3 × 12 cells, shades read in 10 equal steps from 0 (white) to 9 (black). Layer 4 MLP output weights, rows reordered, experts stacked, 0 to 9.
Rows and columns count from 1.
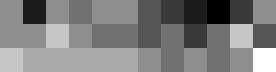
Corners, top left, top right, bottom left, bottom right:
4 4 2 0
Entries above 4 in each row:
7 7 2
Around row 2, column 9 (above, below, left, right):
8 4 5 5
